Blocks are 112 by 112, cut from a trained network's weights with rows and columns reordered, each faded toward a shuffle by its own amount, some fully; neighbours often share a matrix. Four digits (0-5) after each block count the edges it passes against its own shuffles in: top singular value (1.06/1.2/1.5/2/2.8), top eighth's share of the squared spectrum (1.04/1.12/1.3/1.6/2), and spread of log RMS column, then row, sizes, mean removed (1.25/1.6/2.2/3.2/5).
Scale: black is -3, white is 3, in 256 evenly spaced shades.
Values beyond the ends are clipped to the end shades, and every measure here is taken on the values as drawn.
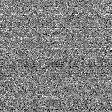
4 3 0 2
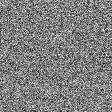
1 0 0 0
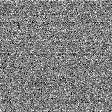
3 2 0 1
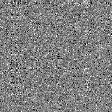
3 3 2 2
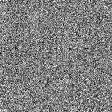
3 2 0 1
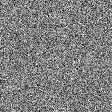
1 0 0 0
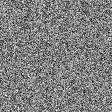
1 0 0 0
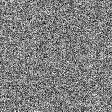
2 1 0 0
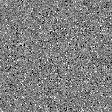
2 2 1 1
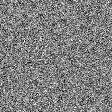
2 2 0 0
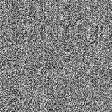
4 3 1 1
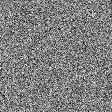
0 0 0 0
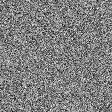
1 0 0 0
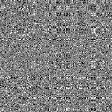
5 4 2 3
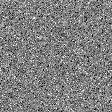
1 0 0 0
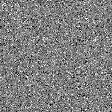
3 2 0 2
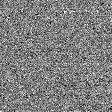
2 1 0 0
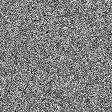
0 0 0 0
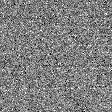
2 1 0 0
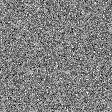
1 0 0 0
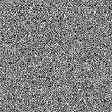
4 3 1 2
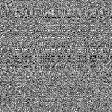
4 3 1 3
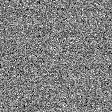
2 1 0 0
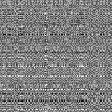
5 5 2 4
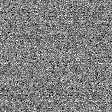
3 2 0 1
